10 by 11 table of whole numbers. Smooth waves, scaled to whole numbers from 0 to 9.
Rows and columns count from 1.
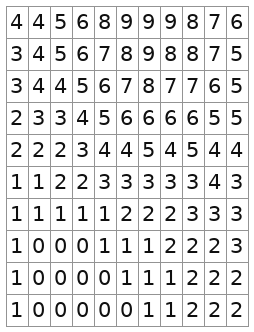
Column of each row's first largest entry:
6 7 7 6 7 10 9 11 9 9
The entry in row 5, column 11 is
4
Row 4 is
2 3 3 4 5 6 6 6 6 5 5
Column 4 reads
6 6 5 4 3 2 1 0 0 0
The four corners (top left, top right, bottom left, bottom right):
4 6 1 2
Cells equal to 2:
18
